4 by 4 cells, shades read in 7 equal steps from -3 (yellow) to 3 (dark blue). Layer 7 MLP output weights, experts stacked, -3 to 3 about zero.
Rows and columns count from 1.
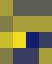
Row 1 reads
-1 1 1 1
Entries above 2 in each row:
0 0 1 0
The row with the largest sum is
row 4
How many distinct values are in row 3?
4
